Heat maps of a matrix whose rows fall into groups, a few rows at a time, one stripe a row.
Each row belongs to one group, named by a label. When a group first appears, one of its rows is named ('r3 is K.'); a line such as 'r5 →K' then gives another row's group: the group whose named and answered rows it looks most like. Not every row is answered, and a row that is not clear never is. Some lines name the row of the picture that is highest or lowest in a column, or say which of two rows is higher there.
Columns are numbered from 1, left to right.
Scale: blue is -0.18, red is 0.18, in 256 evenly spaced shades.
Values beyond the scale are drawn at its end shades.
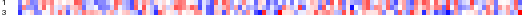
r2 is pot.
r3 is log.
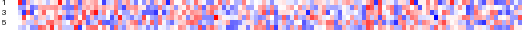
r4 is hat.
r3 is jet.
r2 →jet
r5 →pot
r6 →jet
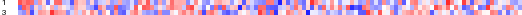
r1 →hat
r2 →pot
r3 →jet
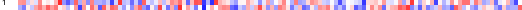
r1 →hat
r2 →jet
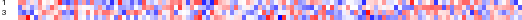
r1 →hat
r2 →pot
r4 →hat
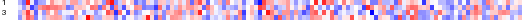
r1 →log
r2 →jet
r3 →hat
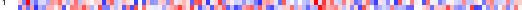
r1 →log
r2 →pot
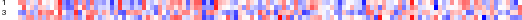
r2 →hat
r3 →jet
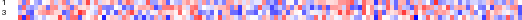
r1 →log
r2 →pot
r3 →pot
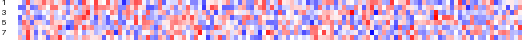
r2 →jet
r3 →log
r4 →pot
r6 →hat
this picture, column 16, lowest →1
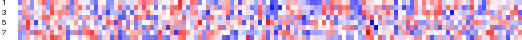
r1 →pot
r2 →pot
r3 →pot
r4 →jet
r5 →hat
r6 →log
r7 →jet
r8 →jet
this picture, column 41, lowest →6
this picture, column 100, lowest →6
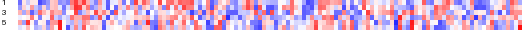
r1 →pot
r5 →log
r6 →log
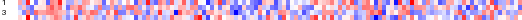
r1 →log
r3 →jet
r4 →hat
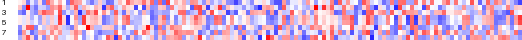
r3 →jet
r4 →log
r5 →log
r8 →hat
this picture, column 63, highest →8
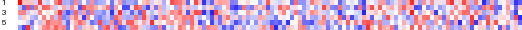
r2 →jet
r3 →hat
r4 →pot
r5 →pot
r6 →jet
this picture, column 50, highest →3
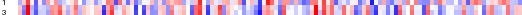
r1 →hat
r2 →log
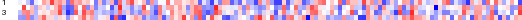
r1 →pot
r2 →hat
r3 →hat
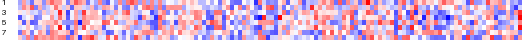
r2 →hat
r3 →log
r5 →jet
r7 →pot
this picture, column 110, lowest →3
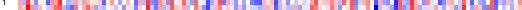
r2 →hat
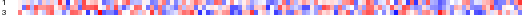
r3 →pot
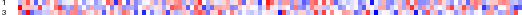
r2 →hat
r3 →log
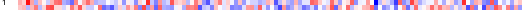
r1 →hat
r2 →pot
